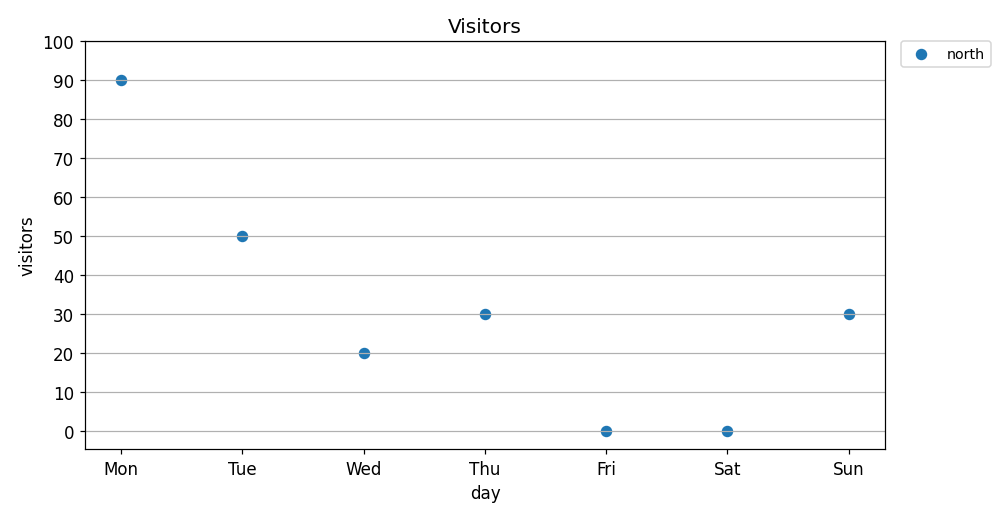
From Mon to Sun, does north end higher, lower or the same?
lower
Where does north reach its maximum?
Mon
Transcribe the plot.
Title: Visitors
x-axis: day, ticks Mon Tue Wed Thu Fri Sat Sun
y-axis: visitors, ticks 0 10 20 30 40 50 60 70 80 90 100
Legend: north
Values:
north: 90 50 20 30 0 0 30
